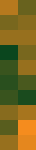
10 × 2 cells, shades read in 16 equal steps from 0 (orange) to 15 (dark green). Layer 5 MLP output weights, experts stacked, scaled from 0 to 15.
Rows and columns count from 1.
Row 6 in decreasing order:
13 11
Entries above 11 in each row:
0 0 0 1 1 1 2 0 0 0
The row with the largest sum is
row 7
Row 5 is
12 6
